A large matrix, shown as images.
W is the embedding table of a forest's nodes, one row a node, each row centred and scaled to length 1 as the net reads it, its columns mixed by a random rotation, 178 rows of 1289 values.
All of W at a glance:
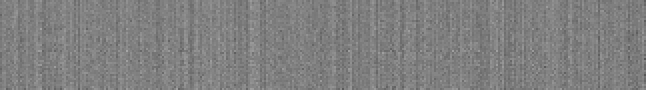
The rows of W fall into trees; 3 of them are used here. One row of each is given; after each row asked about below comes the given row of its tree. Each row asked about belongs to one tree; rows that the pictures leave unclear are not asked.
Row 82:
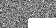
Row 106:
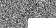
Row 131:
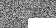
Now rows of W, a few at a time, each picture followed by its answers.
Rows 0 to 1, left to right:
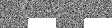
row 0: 131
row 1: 82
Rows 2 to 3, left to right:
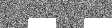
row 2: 106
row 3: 131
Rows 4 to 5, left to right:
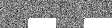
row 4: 82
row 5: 131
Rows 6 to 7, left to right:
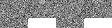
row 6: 106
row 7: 106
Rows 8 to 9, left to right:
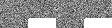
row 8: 82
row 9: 82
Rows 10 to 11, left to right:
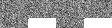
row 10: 106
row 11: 131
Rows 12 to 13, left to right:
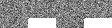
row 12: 131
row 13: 82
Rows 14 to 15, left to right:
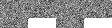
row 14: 131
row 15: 82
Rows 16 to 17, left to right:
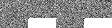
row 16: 82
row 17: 131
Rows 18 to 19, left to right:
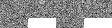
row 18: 106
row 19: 131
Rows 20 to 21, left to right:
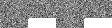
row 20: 106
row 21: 82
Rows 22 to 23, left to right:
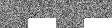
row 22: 82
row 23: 131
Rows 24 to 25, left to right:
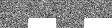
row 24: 106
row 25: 106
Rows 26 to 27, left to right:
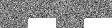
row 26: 131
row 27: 82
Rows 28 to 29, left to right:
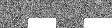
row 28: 131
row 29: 106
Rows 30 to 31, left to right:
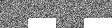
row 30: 106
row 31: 82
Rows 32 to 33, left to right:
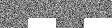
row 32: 106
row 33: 82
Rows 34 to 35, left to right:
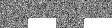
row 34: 106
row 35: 131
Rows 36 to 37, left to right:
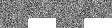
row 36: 106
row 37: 106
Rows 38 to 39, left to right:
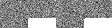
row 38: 82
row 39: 82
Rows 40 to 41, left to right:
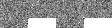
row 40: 131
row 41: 131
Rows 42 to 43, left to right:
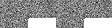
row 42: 82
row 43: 82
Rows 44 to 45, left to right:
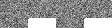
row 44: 106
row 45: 82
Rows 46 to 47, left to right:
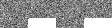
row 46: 131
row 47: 106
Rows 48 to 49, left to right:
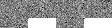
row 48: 106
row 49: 131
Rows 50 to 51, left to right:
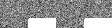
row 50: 82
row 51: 106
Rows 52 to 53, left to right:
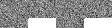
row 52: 106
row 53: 82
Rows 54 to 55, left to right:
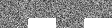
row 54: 131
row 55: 106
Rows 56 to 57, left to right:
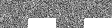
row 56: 131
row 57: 131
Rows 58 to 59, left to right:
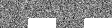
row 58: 131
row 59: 131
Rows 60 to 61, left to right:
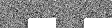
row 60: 82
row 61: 82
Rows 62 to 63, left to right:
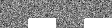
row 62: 106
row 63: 131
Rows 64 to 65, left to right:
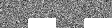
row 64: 82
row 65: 106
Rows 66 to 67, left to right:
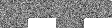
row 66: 131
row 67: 82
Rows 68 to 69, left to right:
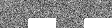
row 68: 82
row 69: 106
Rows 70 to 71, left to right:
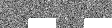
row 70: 82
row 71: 131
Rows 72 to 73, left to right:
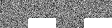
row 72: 106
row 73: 82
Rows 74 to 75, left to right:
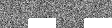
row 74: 131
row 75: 82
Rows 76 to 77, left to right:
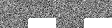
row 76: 82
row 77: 82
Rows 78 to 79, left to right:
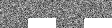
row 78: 82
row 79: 106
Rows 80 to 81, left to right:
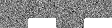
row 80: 106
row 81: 82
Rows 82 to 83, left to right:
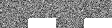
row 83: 82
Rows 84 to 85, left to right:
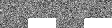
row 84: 82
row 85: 131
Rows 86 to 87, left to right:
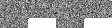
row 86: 131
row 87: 82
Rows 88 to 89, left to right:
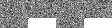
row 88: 131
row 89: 131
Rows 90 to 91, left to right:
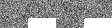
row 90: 106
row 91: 131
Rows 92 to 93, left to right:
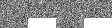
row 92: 106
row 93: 131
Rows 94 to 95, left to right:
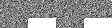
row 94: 82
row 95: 82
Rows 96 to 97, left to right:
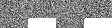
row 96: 131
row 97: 82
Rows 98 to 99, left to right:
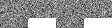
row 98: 82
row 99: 82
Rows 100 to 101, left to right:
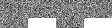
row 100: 131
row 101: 131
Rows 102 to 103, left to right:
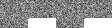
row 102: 131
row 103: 131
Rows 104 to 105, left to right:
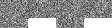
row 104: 106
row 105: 106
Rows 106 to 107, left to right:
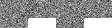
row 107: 82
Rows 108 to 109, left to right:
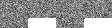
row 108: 82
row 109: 106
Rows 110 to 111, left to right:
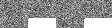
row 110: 131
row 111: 106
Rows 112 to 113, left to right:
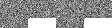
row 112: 82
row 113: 82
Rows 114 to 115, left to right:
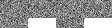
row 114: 106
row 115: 106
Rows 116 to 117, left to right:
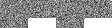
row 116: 82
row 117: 82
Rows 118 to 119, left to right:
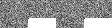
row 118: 106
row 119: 106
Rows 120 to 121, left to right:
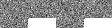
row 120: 131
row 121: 131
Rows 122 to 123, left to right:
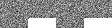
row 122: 82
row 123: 82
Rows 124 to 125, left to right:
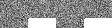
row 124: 106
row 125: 82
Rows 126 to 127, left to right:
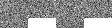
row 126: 82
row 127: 82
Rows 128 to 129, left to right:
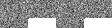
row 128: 131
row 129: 82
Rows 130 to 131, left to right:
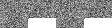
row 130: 131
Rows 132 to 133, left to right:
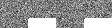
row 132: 82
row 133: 106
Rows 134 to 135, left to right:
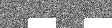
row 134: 82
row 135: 106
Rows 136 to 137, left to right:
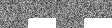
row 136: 131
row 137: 106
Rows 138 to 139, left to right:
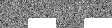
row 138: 106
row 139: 131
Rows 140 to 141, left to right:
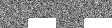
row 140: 131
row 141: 106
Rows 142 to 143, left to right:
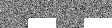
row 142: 82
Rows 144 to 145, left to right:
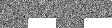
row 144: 106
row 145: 82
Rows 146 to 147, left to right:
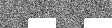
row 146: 82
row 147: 82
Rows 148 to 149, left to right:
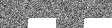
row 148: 131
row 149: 131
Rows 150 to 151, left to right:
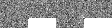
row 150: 106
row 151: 131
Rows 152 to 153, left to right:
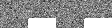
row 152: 131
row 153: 82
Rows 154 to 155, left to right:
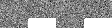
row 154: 106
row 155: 82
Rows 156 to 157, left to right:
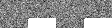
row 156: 131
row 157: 82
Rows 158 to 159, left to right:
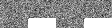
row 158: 131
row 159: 106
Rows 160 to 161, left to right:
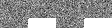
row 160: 131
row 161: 131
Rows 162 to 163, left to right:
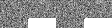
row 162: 106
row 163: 106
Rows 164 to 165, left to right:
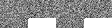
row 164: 82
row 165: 82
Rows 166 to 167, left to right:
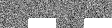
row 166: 106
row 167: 131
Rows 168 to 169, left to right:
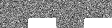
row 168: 82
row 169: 131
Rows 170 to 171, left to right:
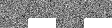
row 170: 106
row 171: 82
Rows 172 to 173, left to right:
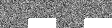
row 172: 131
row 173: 106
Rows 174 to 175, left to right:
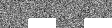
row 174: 131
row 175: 106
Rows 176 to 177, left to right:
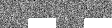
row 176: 131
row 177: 131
